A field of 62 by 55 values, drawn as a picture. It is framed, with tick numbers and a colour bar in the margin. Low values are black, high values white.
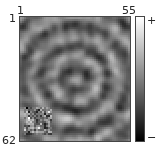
Grain: blotchy. Rings: centred on the centre. Odd patch: rougher, in the bottom left. Roughest part: bottom left.
